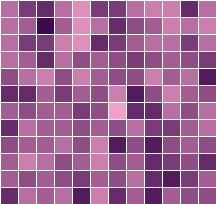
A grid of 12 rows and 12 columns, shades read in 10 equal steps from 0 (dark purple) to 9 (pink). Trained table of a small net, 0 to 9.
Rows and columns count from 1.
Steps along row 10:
up down down up up down up down up up down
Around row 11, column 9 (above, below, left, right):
2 1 6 1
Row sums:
59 61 58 51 60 49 55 54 50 54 47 48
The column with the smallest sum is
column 9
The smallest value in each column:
2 2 0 3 1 2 1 1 1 1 2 1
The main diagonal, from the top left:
6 5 3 6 7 4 9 6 1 3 3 4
